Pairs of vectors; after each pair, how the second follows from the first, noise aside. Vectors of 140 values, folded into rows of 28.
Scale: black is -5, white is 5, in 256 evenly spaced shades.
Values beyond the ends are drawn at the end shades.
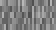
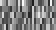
scaled up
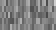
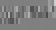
partly zeroed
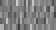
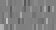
partly zeroed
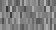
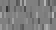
partly zeroed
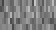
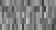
reversed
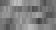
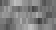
copied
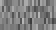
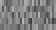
copied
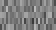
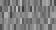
reversed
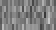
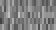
wrapped around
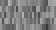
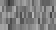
reversed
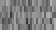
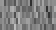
wrapped around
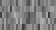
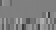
partly zeroed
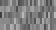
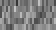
wrapped around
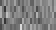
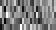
scaled up
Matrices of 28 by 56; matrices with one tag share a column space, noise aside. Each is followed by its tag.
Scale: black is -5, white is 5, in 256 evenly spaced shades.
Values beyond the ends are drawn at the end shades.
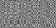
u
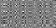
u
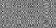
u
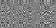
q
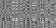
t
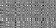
t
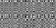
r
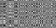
u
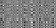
t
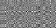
q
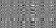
t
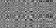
r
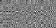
q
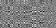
q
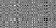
t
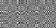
q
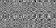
r
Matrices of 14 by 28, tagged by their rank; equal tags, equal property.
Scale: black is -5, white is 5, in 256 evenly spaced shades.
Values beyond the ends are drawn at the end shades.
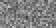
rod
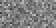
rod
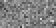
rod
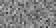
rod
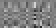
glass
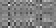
glass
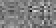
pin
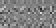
pin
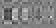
glass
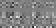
pin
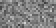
rod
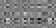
glass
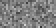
rod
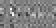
pin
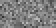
rod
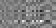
glass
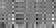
glass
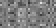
pin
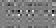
glass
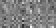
pin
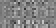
pin
